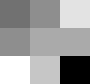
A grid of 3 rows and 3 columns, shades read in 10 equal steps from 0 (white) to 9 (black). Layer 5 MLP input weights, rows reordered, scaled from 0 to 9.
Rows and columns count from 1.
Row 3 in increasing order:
0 2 9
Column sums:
9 9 13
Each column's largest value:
5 4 9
